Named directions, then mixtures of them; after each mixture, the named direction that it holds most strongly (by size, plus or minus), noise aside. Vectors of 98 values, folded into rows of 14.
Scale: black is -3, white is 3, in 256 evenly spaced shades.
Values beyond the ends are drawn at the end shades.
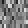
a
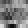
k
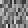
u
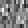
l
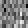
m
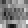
k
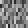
u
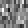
l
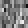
m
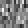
l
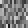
u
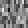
l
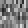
l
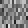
u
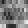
k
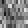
a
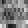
k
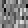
m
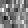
l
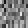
m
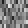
a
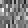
u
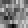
k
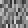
u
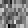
u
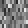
a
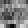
k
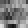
k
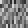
u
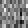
m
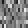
a
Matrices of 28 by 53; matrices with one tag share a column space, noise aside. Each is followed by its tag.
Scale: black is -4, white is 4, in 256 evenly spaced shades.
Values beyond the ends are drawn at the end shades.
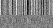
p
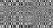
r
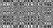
r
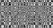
r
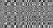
r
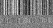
p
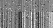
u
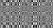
r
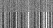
u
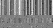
p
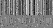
p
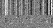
p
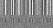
p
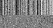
p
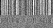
p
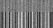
u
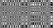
r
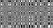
r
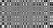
r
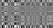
r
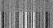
u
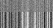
u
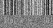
p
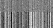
u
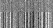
u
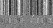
p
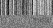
p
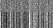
u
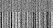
u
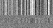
p
